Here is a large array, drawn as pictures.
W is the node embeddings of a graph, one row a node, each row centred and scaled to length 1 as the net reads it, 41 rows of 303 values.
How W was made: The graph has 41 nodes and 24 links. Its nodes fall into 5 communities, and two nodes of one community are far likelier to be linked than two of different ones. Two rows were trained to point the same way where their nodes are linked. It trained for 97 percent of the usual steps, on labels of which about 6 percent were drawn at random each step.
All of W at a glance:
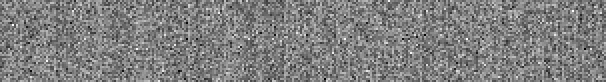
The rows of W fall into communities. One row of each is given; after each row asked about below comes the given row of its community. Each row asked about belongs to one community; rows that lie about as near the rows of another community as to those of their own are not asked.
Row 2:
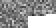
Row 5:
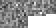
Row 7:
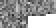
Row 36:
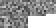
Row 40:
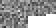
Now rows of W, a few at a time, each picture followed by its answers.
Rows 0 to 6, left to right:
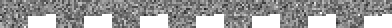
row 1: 36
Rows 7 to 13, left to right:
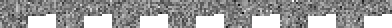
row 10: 40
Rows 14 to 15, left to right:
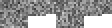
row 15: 5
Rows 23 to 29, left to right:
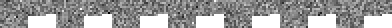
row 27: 2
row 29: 40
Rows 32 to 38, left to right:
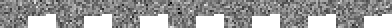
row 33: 7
